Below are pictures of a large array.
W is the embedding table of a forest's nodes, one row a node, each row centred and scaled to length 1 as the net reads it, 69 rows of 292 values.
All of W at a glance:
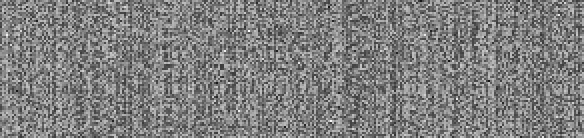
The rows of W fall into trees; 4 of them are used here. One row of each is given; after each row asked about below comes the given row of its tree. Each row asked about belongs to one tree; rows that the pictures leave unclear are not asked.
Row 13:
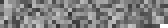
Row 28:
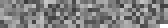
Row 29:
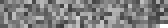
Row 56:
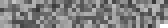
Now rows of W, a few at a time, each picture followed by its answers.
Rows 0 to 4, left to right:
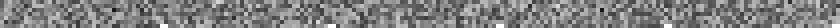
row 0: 13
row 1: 28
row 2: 56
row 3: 13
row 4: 28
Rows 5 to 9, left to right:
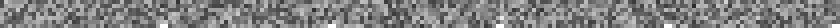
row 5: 13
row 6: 56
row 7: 29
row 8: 13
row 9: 28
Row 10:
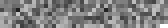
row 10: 56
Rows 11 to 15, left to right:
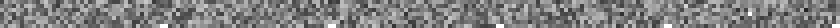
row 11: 28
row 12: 13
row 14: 29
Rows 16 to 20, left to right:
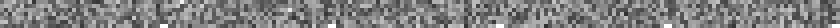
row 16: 29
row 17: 29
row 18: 28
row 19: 13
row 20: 29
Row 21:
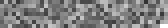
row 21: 28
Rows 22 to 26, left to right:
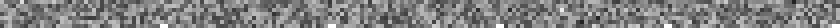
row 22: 56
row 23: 29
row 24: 29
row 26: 28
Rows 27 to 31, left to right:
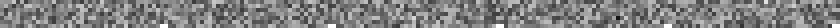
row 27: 28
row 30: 28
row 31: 13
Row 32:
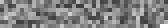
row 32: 56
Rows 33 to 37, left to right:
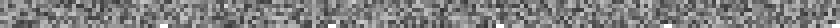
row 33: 56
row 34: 29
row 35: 13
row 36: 28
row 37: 28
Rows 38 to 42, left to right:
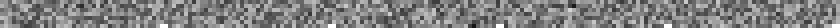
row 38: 56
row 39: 28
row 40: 29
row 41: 56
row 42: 28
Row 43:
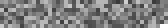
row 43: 28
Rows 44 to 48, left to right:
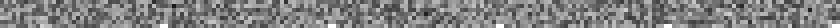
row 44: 28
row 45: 28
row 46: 28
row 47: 29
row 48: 56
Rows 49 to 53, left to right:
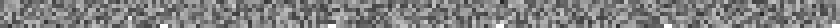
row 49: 13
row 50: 29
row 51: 56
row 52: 13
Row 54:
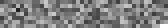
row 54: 28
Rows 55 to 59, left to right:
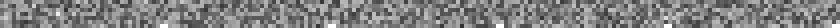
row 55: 56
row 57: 13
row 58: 28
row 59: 56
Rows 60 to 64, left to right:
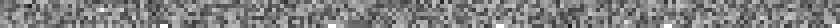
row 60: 29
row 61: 56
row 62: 56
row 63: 29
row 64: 13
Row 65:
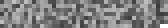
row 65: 29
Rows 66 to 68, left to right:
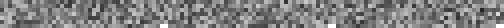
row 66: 56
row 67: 28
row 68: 56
